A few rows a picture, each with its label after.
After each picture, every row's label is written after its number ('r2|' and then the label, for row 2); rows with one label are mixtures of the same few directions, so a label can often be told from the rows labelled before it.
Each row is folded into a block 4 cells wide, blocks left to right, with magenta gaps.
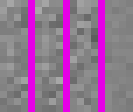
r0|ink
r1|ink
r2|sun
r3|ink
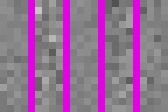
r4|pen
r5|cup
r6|ink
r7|ink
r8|cup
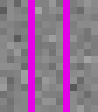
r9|cup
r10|cup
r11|pen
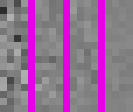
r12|cup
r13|pen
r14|cup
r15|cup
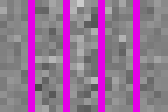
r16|cup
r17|pen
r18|ink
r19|cup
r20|pen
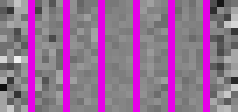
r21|pen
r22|cup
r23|sun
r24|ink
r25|ink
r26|cup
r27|ink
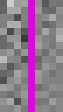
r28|sun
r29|sun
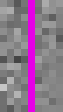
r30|pen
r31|sun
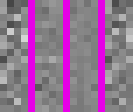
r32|sun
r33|pen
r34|cup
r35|sun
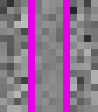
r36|ink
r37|sun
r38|cup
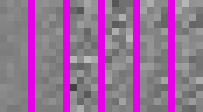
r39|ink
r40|ink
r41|pen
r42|sun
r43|ink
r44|ink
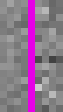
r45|ink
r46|pen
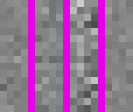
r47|pen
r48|pen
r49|ink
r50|cup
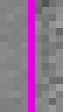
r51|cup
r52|ink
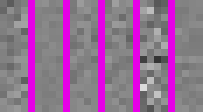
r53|ink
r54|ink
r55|sun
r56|sun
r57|pen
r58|pen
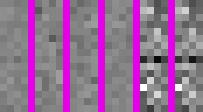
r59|pen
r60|cup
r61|ink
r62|sun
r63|pen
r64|pen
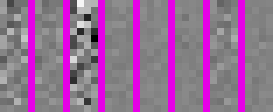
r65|sun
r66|sun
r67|sun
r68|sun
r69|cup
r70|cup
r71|sun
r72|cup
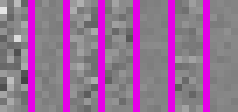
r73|cup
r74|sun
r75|ink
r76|sun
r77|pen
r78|pen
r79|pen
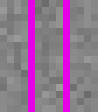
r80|cup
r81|ink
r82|pen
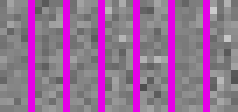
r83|sun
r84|ink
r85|sun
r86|cup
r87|pen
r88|ink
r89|cup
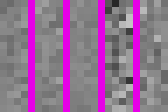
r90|ink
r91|ink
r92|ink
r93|ink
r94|cup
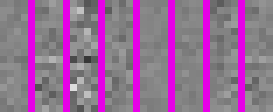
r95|pen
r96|pen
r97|pen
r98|cup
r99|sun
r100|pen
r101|ink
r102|pen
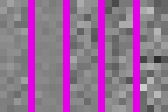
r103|ink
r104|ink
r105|sun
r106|ink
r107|pen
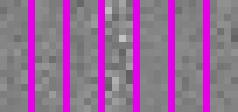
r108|cup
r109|pen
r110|ink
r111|cup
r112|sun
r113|cup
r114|sun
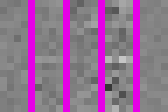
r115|cup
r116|pen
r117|ink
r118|pen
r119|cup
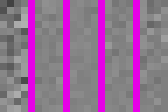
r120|ink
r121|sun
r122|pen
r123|sun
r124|sun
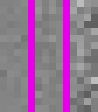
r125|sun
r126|cup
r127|ink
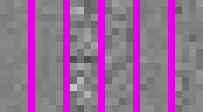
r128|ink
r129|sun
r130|pen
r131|sun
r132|pen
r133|cup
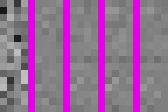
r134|cup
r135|sun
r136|pen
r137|pen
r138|pen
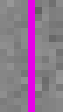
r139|ink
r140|cup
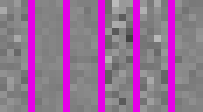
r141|cup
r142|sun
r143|pen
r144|sun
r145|cup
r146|sun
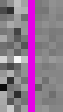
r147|pen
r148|pen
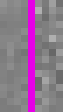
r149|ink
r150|cup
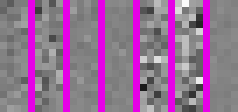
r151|ink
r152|cup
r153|cup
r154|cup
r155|pen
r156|ink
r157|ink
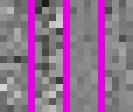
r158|pen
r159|ink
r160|cup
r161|cup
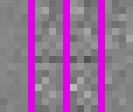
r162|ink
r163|pen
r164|pen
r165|sun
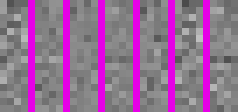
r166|sun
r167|pen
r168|cup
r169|pen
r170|cup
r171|sun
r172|pen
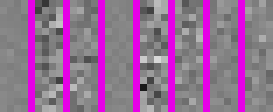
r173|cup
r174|ink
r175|pen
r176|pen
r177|pen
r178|sun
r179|sun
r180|cup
